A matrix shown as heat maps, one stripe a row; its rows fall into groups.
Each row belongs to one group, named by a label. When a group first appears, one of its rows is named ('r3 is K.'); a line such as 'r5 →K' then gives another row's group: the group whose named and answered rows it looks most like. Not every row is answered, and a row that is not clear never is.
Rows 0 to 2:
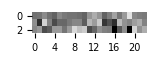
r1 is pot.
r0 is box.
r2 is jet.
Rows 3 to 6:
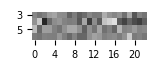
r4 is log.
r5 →pot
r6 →box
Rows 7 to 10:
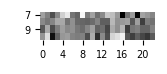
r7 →jet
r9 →log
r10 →log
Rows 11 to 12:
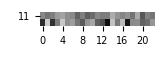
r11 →box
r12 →log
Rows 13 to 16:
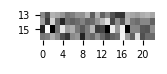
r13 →pot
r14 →pot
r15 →log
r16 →box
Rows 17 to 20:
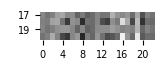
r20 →box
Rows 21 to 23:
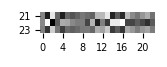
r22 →log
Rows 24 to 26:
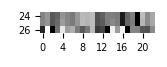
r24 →jet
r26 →log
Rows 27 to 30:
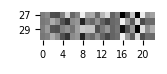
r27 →jet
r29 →jet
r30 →box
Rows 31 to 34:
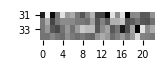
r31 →log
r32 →log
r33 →jet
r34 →box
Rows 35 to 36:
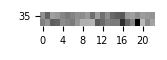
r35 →pot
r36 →jet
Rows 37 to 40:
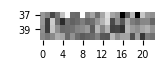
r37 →jet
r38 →pot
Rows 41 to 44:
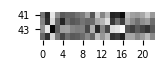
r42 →pot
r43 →log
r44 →pot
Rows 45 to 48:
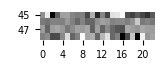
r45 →log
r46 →box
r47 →pot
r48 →jet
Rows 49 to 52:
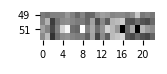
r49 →box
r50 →log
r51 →jet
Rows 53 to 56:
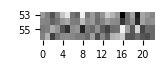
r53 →jet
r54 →jet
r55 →box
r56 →log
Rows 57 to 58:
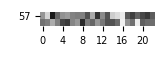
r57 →log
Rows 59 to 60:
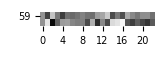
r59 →pot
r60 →log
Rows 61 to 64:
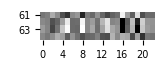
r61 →box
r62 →jet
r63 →jet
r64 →box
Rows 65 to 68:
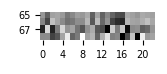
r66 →pot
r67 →log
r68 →jet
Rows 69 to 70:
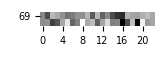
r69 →pot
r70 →jet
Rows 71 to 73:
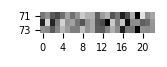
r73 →jet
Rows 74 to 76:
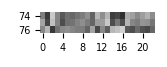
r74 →pot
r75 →pot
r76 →log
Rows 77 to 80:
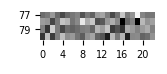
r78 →jet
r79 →pot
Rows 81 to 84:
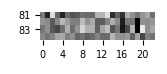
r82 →jet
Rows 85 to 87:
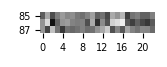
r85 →log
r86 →log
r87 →pot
